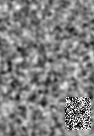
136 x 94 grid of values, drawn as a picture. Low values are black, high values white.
The bottom right is the roughest part. There is no overall slope. In the bottom right lies a patch that is rougher than the rest. The field is mottled with small blotches.
